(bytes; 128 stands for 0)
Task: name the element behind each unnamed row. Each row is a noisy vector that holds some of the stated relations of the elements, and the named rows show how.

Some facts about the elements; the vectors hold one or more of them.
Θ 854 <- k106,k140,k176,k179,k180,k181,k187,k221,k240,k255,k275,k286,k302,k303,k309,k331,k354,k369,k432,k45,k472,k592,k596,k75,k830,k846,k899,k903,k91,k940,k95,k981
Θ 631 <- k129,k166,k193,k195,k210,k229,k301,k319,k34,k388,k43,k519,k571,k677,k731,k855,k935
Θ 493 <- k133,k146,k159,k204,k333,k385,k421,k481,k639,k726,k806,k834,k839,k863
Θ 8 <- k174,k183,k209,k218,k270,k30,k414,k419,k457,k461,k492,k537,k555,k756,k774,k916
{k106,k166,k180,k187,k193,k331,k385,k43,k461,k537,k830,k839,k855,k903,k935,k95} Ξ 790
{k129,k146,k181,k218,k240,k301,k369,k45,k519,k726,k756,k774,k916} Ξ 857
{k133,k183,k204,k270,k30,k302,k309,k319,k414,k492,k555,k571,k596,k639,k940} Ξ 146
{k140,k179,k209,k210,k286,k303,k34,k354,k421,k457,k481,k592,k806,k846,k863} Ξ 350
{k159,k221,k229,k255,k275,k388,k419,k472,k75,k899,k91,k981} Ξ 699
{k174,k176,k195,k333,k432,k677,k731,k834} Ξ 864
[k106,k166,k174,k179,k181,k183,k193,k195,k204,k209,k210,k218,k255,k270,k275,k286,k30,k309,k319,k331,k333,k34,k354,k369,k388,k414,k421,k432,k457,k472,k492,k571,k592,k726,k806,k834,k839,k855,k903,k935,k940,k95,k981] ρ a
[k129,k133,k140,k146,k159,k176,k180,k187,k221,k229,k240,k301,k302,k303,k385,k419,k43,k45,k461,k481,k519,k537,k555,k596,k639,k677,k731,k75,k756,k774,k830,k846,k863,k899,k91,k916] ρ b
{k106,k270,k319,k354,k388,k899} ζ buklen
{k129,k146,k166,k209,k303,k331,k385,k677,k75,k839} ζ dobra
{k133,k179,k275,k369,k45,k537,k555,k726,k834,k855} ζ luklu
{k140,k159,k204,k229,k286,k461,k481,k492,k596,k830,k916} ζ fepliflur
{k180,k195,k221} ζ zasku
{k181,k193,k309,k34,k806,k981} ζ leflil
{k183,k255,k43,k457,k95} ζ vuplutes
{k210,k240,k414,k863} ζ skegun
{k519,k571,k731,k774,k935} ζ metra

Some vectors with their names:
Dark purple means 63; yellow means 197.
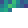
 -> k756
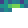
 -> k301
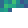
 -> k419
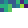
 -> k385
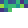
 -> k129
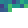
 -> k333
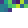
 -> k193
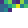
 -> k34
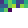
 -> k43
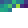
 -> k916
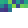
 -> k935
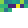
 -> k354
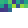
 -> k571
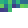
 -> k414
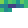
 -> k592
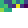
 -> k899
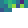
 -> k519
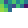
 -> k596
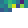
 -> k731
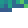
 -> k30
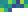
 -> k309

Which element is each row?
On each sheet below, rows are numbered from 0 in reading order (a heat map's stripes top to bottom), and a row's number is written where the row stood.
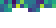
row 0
k204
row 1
k855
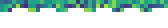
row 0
k461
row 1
k846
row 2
k303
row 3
k221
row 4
k331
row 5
k472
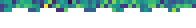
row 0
k421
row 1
k270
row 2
k166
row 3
k492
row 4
k286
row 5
k774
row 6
k639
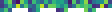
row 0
k806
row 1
k195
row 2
k839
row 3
k106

